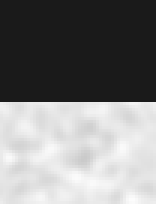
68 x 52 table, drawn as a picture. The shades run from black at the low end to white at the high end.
The table splits into 2 rows of 1 panel. Panel 1,1: very low, flat. Panel 2,1: very high, blotchy, faint in contrast.
